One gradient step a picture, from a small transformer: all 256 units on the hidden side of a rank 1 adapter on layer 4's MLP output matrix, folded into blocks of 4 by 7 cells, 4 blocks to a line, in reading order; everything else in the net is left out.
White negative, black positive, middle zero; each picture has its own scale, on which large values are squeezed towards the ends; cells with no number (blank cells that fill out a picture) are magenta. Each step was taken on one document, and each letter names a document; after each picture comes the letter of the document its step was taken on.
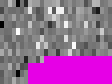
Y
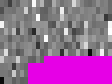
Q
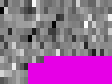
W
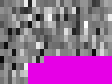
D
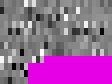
D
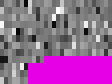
Y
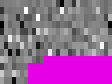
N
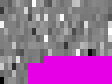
Q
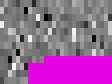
W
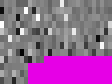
N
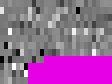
D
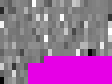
Q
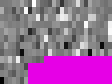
Q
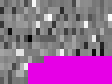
W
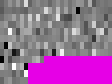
D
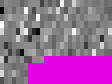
N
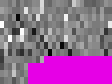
N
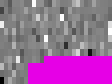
Q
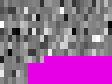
N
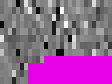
Y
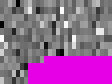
Y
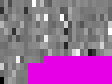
Q
